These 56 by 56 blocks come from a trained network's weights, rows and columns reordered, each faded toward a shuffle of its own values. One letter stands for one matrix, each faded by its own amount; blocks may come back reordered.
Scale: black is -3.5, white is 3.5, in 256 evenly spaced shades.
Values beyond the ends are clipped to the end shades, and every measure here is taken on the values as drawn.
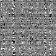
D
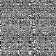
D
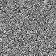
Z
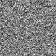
Z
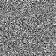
Z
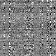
D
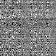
D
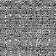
D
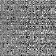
D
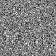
Z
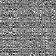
D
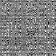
D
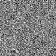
Z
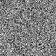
Z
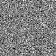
Z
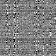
D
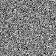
Z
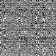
D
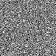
Z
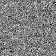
Z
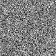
Z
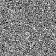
Z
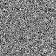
Z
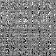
D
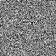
Z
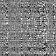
D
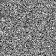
Z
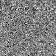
Z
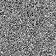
Z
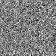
Z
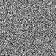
Z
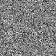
Z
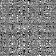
D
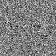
Z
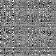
D
